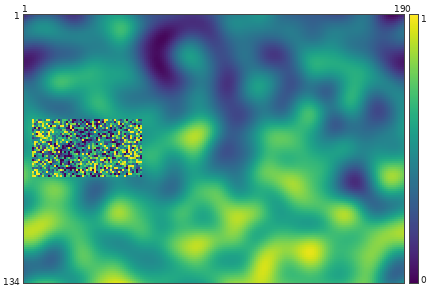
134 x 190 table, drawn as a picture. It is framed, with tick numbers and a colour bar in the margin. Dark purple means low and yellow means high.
In the middle left lies a patch that is rougher than the rest. Overall the values sit about 50% of the way up the scale. The histogram is bell-shaped. There is an overall slope up to the bottom. The middle left is the roughest part. The ninth with the lowest average is the top middle.
